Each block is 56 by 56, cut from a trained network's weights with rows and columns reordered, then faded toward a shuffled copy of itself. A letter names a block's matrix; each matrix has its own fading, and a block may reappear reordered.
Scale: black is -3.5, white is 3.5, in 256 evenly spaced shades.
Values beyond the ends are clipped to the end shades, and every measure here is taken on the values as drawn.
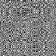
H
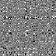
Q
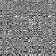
H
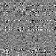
Q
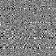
Q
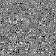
Q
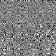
Q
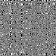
Q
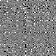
Q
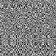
H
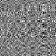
H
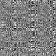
H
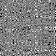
Q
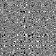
Q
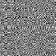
H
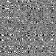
Q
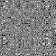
Q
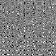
Q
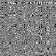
Q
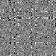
Q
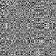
H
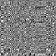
H
